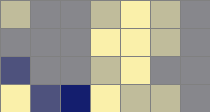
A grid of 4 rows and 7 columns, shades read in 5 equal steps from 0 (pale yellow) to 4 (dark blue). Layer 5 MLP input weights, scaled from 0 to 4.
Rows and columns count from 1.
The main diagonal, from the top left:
1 2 2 0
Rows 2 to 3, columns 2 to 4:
2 2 0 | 2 2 1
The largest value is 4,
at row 4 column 3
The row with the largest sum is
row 3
